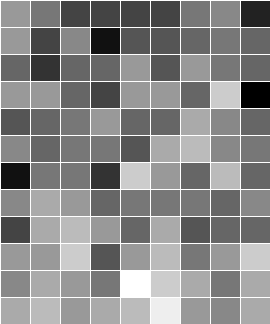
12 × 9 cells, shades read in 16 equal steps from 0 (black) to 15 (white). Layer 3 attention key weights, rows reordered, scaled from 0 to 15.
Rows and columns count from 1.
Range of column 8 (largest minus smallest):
6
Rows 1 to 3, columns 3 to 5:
4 4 4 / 8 1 5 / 6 6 9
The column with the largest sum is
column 6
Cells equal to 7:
16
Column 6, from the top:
4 5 5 9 6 10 9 7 10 11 12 14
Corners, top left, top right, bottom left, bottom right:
9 2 10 10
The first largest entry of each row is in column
1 1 5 8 7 7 5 2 3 3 5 6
